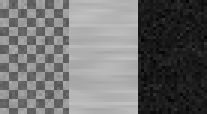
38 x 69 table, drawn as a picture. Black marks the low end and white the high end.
The table splits into one row of 3 panels. Panel 1,1: middling, checkered, strong in contrast. Panel 1,2: high, streaked across, faint in contrast. Panel 1,3: very low, fine-grained, faint in contrast.
